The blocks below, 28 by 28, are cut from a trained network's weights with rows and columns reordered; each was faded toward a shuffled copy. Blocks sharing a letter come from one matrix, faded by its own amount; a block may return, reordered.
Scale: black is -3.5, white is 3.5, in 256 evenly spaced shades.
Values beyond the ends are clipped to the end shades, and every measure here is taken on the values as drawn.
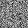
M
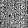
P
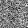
M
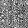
P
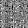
P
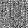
P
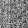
P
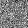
M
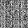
P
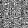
P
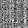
P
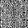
P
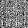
P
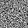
M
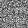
M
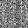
P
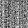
P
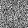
M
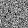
M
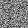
M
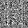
P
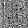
P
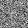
M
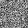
M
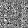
P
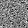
M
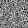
M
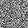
M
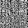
P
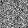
M
